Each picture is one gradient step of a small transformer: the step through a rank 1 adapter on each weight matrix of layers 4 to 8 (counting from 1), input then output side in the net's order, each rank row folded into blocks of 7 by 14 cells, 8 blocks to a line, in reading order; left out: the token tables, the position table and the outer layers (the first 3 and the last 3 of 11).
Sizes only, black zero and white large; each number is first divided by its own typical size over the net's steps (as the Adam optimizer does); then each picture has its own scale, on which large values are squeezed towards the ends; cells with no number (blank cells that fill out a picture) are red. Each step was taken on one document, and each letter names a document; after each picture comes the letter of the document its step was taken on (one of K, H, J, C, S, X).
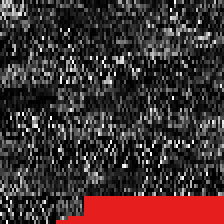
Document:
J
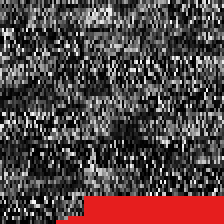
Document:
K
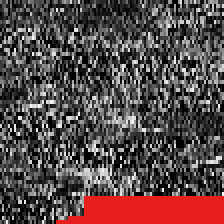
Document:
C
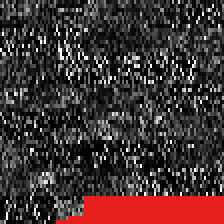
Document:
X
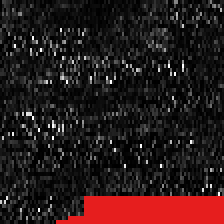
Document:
J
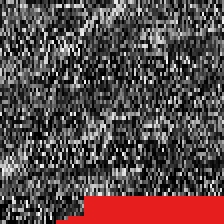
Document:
K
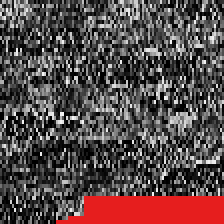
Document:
C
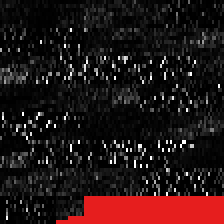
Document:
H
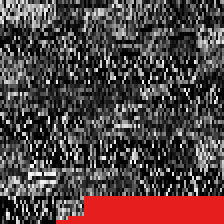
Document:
K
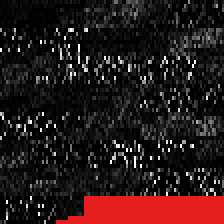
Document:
H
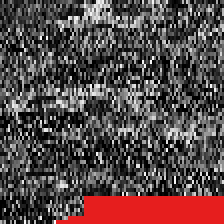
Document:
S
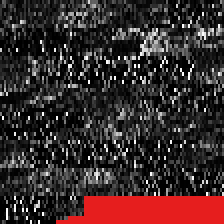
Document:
X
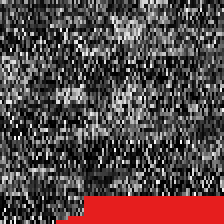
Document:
S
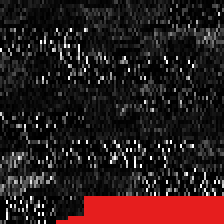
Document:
H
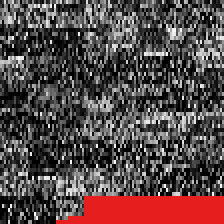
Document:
C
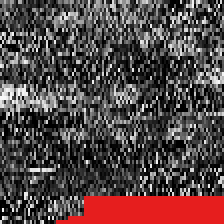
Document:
S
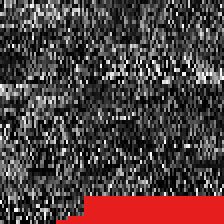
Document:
K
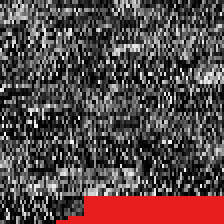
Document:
K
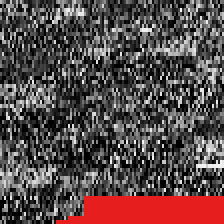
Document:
S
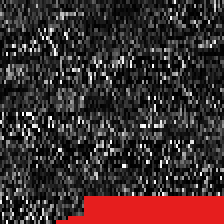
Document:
J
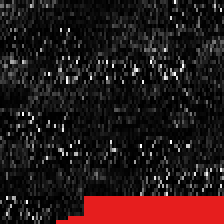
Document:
J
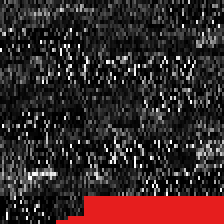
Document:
H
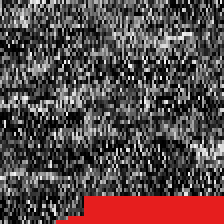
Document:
S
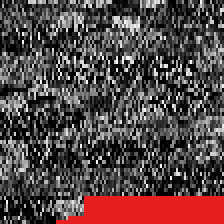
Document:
S
